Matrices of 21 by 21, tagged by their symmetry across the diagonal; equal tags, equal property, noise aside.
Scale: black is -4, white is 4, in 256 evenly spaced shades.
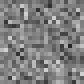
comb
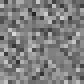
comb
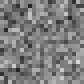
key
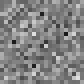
key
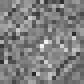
key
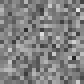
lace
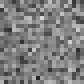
lace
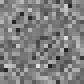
key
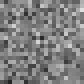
comb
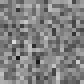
lace
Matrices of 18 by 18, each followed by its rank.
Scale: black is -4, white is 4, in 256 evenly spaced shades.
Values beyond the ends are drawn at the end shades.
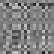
two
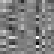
two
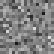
full rank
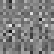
three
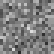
full rank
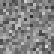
full rank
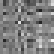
three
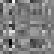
three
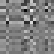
two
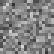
full rank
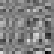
two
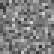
full rank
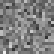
full rank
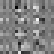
three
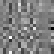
three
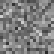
full rank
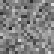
full rank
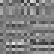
two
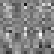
three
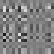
two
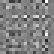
three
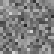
full rank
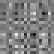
two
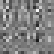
three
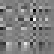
two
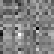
three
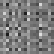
two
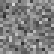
full rank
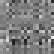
three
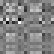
two
